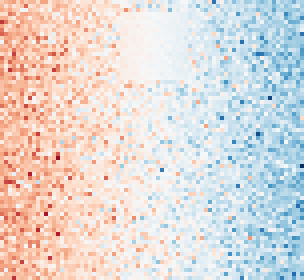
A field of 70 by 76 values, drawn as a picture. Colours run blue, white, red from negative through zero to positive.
In the top middle lies a patch that is calmer than the rest. The top middle is the smoothest part. Values rise toward the left. Fine speckle covers the field.
